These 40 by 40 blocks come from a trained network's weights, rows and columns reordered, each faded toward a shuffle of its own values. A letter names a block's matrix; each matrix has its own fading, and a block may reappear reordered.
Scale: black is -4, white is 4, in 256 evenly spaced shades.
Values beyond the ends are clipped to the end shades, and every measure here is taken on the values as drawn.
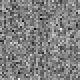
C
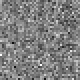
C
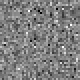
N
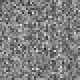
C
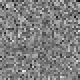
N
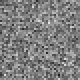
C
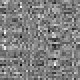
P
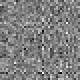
P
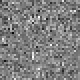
N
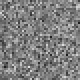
C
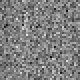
C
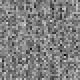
C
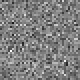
N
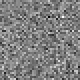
N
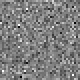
N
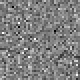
N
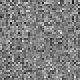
P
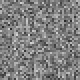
C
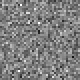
C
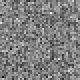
C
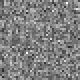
C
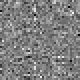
N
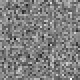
C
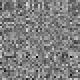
P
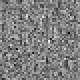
C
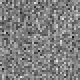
C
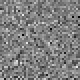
N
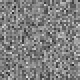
C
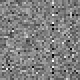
P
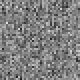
C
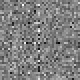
P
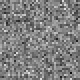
C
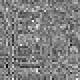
P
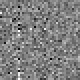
P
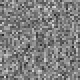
C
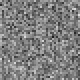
C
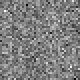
C
